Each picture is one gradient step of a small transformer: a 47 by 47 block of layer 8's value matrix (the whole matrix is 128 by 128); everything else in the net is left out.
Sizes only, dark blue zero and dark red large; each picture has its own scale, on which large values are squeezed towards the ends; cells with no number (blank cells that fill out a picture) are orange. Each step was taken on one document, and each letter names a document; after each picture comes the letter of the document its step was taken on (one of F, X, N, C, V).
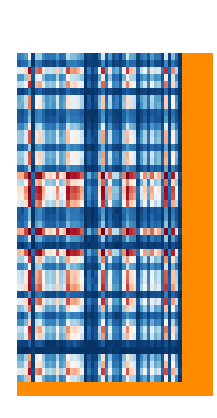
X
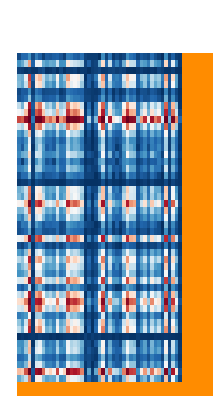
X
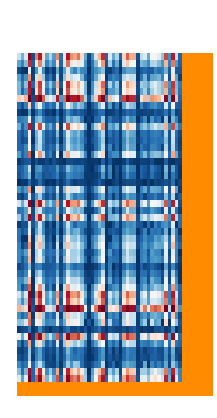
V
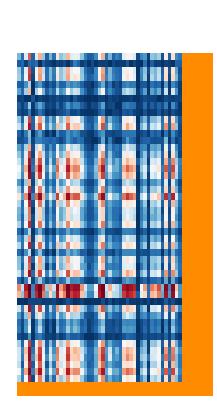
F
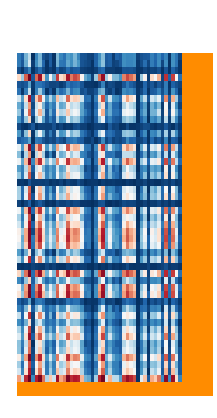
F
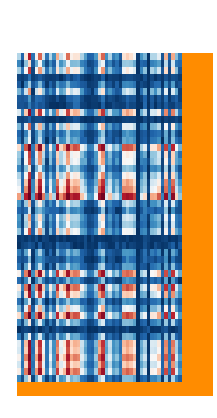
F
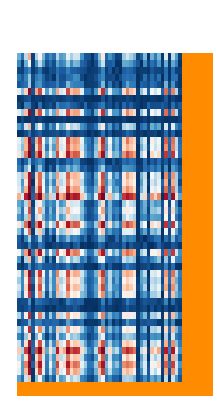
F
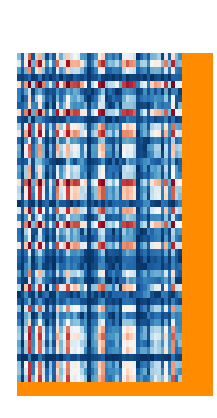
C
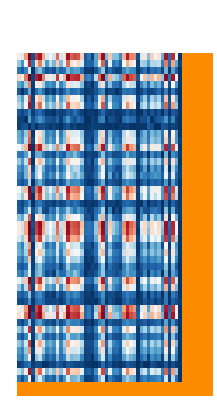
X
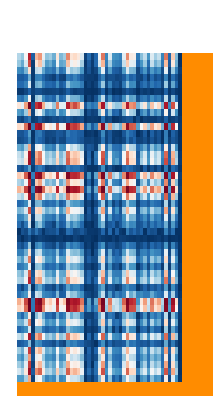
X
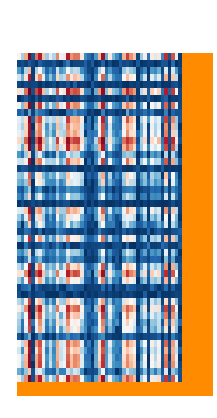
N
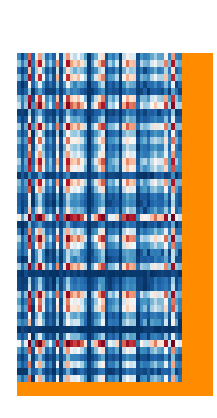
V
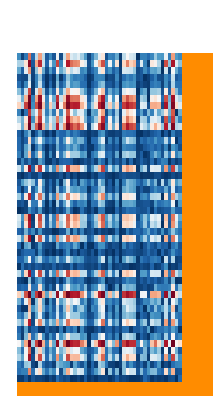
C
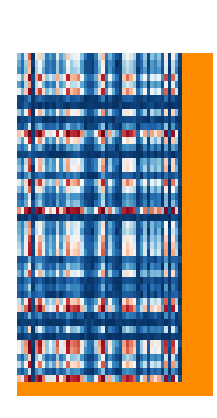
N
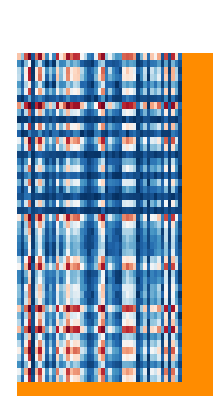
N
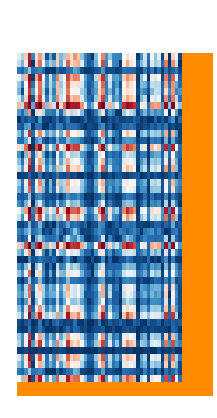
C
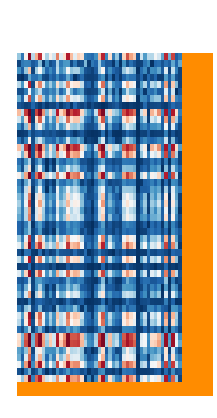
F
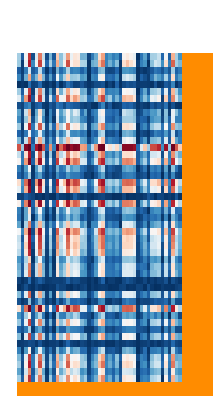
C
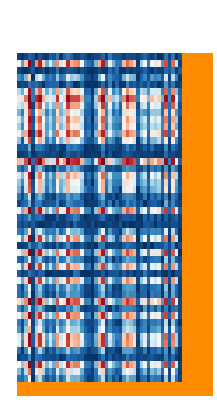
X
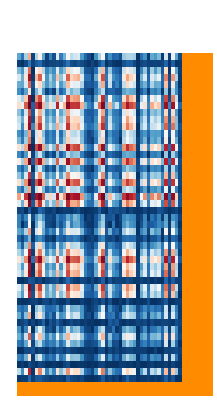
N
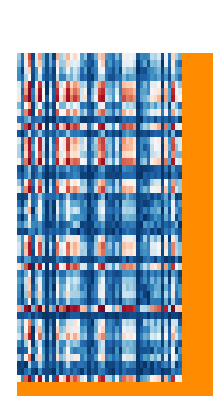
C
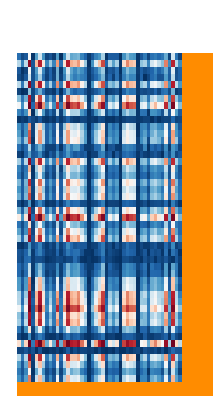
V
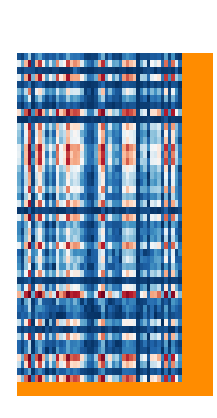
F
